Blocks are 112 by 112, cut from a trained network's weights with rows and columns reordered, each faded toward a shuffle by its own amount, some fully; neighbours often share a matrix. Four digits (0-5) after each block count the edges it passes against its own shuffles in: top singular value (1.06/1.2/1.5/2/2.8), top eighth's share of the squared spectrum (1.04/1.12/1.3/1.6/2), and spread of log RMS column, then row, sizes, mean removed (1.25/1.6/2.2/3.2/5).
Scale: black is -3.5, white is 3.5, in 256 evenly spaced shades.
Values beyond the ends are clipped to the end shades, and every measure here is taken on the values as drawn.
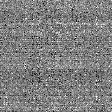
3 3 3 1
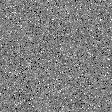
0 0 0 0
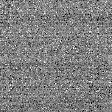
3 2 2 0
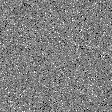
0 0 0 0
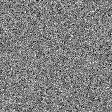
0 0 0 0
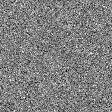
1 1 0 0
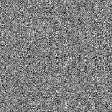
3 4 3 2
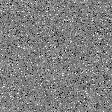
0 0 0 0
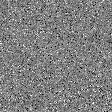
0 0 0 0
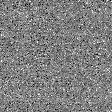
1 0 0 0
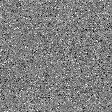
1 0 0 0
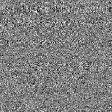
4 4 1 3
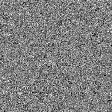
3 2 0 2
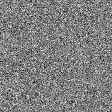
2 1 0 0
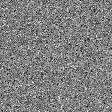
0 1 0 0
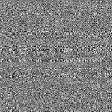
4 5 1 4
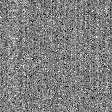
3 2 0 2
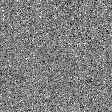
1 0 0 0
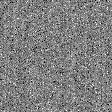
1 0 0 0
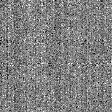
3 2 0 2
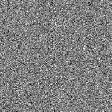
3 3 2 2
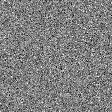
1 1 0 0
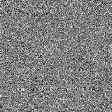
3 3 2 2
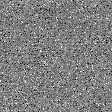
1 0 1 0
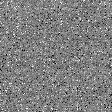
1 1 1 0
